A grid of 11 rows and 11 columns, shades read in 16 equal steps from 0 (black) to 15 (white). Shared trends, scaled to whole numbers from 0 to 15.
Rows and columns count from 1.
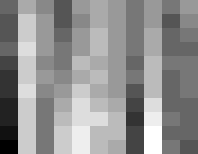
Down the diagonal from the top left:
6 12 9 7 11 11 9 4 14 6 5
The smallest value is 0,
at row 11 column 1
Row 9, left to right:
2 12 7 11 13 13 11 3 14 7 6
